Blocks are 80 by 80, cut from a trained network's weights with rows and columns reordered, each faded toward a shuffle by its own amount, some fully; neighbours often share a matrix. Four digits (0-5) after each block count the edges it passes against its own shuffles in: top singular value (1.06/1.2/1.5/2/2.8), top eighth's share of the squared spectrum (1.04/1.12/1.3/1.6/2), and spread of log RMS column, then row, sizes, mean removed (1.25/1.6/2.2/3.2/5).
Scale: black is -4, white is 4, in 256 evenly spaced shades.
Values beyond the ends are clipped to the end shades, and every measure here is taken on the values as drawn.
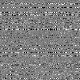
4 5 0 4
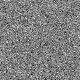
0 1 0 0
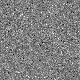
1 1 0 0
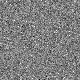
0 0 0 0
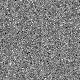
0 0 0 0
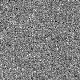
2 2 0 1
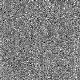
3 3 1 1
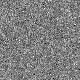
0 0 0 0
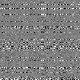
4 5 1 4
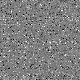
2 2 0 1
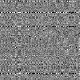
4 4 1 3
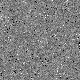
0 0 0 0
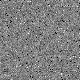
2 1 0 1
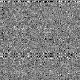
4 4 1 2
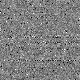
3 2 0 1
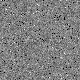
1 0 0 0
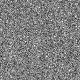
2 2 0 0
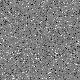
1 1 0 0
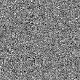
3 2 1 0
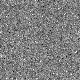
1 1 0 0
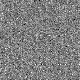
2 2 0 1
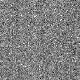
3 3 0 1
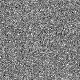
2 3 0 1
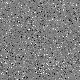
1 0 0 0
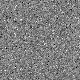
1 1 0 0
